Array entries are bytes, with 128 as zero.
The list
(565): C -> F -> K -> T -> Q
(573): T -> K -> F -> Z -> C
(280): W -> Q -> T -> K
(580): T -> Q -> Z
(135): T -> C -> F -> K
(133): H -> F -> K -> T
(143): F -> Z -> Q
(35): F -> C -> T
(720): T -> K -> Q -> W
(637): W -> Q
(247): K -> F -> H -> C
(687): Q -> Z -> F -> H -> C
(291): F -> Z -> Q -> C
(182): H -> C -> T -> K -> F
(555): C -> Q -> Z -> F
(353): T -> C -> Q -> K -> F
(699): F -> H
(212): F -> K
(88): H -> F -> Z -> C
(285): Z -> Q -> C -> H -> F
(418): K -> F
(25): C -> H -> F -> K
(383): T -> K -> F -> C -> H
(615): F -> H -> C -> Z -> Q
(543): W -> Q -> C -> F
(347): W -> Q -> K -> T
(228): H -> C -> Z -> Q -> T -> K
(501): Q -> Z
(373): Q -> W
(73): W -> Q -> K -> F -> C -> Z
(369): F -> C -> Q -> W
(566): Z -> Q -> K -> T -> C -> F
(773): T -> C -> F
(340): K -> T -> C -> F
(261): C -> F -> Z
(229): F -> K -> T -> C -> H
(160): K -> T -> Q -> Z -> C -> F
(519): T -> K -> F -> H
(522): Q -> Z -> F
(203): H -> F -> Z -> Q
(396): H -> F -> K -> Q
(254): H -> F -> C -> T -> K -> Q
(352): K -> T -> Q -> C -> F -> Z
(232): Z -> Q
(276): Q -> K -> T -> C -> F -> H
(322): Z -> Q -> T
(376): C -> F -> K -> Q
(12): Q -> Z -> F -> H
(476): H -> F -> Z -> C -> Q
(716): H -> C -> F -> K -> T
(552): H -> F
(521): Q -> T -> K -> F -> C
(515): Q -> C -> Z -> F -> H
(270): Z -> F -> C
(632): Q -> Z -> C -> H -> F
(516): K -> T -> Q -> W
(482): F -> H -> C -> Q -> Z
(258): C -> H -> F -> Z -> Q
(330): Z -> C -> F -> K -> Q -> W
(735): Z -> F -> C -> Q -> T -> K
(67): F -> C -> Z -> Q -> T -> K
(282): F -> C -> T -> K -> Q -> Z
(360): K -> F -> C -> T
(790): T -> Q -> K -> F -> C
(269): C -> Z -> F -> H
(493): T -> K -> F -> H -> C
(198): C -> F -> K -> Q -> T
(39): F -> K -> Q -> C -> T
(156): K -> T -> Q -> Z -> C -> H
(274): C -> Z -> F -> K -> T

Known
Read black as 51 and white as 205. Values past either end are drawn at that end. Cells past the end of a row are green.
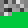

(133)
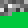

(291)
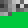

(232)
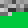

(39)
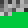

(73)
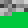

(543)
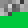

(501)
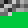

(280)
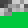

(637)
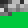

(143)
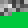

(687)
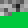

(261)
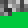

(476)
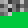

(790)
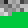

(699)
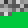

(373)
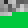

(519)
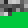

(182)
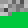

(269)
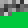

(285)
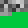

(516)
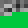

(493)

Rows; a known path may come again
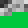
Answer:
(637)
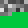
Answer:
(291)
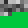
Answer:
(182)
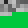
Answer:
(519)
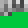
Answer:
(632)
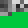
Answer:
(232)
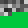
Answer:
(88)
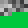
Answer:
(687)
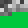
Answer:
(143)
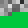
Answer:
(501)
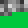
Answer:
(615)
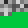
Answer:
(373)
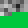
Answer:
(261)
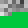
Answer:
(269)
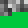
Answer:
(476)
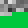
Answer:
(383)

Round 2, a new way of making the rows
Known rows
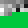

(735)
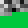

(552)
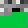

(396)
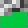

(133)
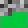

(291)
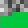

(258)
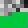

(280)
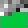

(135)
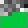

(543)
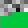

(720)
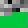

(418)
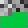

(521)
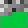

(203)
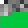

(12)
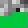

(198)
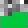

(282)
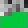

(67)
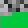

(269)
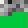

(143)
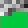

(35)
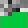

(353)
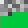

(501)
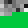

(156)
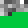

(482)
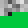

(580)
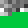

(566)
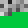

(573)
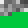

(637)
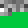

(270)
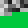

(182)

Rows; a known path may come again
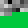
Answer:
(418)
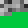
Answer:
(88)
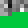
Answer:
(555)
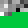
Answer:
(135)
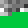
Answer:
(566)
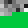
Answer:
(156)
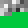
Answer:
(274)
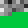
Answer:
(476)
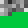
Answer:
(615)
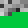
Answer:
(790)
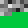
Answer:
(247)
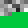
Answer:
(720)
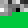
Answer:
(565)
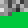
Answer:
(258)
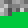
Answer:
(261)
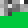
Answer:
(282)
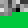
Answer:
(376)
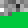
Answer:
(232)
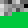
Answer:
(228)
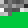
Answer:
(285)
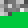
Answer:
(73)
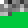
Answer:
(522)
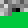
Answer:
(519)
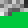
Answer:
(39)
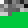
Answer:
(632)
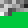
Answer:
(35)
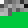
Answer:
(687)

